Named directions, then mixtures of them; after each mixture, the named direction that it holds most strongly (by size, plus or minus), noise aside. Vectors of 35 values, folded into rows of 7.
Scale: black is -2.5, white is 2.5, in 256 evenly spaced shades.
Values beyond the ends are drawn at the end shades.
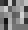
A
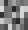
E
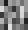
E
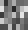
E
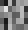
A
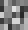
E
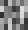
E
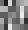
A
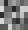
E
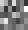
A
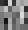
A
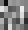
E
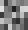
E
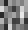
E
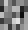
E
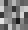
E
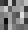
A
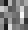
A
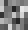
E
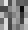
A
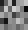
A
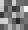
E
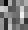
A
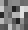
E
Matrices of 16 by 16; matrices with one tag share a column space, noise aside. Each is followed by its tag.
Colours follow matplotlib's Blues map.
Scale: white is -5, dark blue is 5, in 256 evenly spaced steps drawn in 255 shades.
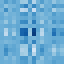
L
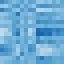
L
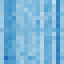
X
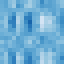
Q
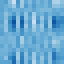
Q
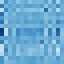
L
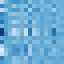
L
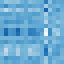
L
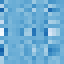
L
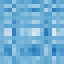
L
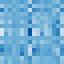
L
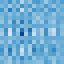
L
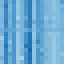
X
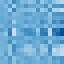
L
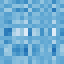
L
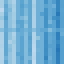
X
